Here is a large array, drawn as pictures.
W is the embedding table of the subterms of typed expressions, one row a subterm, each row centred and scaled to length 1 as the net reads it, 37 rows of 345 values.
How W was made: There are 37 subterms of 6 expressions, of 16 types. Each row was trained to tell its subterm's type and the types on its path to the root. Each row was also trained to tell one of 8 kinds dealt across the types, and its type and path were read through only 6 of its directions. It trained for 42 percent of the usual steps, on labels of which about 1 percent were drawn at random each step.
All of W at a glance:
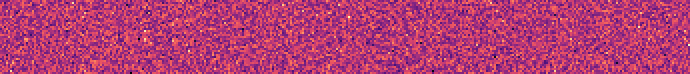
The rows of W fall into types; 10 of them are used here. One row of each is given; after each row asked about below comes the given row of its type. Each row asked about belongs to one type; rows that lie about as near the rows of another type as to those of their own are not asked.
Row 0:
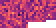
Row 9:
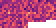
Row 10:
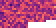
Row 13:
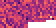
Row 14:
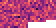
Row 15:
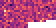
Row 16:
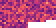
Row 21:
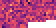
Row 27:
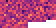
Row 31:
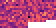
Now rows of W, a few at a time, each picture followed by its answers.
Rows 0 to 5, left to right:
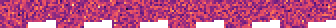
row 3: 9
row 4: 21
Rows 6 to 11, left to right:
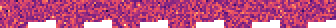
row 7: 14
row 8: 21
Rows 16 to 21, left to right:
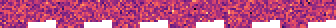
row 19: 14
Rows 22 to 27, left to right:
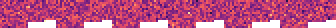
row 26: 0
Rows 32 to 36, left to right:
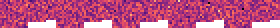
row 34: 21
